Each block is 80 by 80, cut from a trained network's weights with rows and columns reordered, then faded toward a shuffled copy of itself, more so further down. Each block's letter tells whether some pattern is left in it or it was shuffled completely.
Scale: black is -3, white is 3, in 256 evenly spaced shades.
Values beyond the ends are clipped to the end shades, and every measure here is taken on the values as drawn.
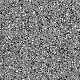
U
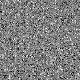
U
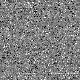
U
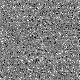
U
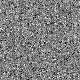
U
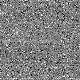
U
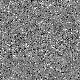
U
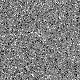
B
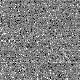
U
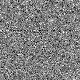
U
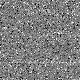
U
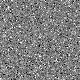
B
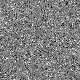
B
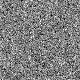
B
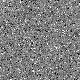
B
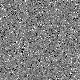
B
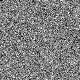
B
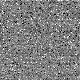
U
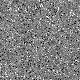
B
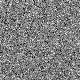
B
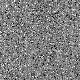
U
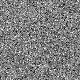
U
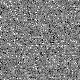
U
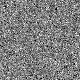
B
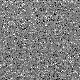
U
